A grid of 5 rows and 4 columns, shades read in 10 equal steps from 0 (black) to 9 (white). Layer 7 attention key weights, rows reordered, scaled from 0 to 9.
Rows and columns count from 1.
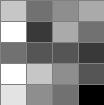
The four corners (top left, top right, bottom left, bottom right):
7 6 8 0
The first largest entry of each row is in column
1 1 1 1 1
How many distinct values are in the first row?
4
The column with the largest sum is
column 1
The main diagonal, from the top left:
7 2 3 3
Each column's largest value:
9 7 6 6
